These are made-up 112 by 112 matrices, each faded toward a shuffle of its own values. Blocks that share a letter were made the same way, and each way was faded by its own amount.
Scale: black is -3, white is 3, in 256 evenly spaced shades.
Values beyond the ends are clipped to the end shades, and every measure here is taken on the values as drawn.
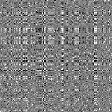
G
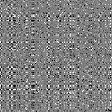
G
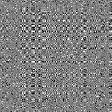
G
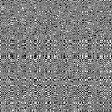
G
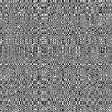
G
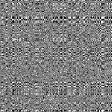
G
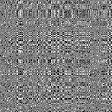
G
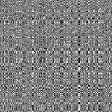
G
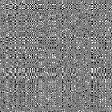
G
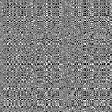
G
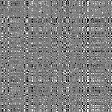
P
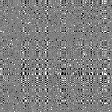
P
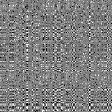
G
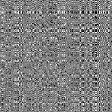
G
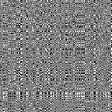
G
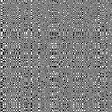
P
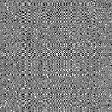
G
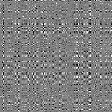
P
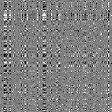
P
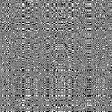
G
